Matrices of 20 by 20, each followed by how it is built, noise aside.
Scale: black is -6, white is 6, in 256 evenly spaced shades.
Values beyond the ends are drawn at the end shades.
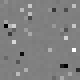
sparse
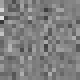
low rank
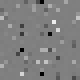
sparse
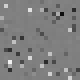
sparse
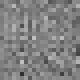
low rank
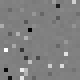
sparse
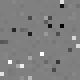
sparse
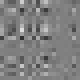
low rank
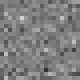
low rank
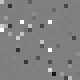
sparse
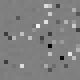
sparse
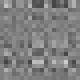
low rank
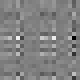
low rank
